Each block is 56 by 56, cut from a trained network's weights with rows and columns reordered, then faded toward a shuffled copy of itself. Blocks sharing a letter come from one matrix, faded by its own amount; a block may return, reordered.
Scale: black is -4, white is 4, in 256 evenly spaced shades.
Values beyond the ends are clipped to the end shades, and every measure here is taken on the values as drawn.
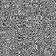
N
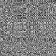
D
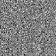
N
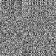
D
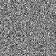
N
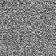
D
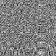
D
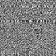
D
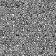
N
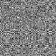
D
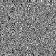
N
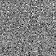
N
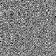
N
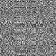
D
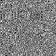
N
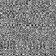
D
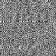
D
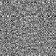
D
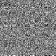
D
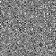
N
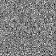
N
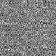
D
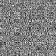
D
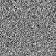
D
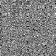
N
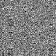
N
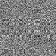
D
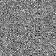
N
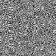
N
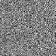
N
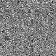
N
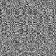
D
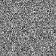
N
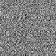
D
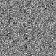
D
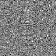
N
